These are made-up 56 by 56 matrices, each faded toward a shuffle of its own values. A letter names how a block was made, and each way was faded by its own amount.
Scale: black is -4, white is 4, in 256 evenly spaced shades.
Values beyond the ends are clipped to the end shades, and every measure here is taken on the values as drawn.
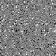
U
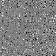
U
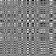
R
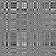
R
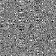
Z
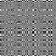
R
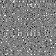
U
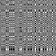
R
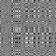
R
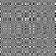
R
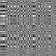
R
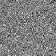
Z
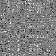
U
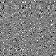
U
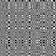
R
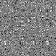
Z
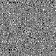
Z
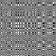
R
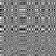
R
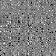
U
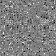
U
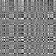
R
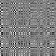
R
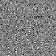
U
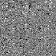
Z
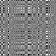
R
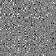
U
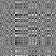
R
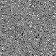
U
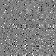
U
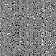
U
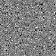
Z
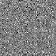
Z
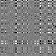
R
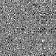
Z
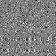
U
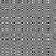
R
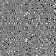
U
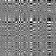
R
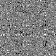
Z
